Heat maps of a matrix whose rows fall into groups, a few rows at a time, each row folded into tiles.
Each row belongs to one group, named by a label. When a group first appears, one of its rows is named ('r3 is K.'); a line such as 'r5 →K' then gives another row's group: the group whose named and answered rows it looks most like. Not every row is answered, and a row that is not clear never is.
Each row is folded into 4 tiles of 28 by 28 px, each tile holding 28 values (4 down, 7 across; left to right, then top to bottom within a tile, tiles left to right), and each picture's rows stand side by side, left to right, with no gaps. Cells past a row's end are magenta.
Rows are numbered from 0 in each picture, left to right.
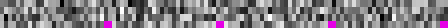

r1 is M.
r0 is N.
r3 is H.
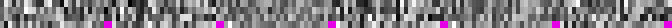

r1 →M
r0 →N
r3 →M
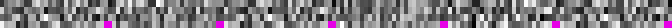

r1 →N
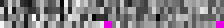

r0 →M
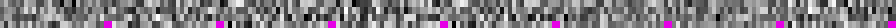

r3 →M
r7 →N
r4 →H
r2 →H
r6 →M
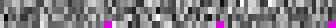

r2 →N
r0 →N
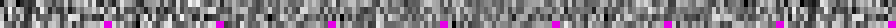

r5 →H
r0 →M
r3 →N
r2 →M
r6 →N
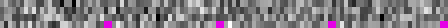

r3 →M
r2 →H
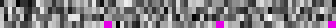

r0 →M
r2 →H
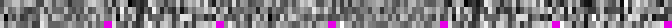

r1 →M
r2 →H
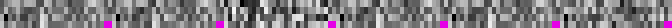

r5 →N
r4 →N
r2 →M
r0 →N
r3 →N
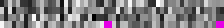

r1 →N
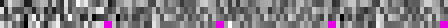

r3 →N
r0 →H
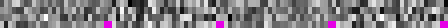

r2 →N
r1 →M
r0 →H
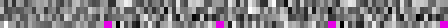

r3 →H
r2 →N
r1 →H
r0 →H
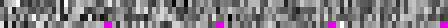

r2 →N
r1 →N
